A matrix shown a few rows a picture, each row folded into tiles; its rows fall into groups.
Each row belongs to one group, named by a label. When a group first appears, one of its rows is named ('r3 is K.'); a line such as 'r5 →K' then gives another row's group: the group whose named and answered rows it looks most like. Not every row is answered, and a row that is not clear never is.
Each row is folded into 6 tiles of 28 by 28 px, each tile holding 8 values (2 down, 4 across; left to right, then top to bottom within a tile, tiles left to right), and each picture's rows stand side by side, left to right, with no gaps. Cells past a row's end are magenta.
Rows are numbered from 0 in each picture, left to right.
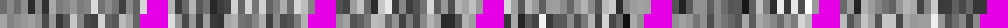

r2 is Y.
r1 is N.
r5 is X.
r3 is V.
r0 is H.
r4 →Y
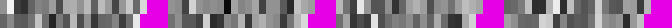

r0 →V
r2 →V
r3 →Y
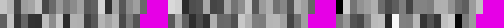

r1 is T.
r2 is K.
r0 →T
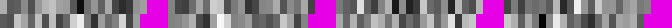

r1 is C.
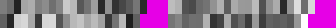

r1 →V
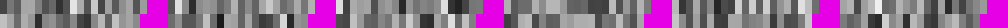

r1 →K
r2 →C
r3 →C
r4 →N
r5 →T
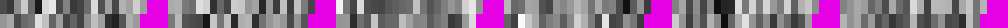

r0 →Y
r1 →T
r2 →N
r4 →N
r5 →H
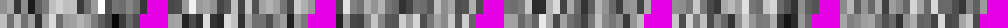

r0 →X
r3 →Y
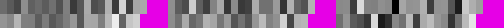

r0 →Y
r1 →Y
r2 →V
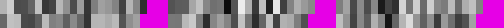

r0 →T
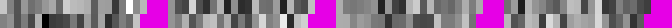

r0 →V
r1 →Y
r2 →H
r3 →X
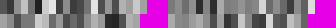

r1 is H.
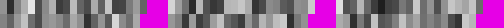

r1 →T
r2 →N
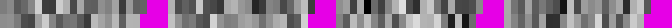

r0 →T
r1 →T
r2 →X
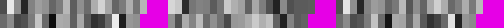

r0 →K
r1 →X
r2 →K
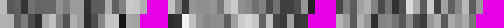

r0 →T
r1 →X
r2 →H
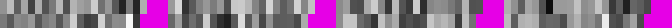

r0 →H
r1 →V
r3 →X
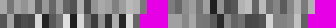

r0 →K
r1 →H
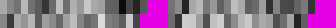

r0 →X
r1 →X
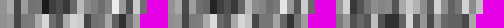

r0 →N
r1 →N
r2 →V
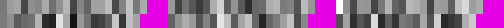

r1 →C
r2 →V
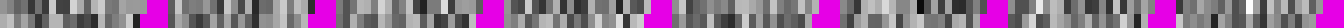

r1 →T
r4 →V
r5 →C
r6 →C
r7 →H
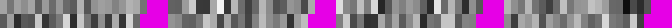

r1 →Y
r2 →T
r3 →X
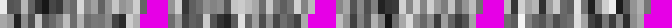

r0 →N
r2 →N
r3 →C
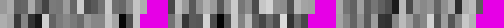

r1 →K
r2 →N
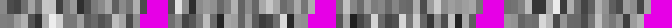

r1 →K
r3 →Y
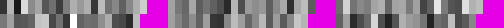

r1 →N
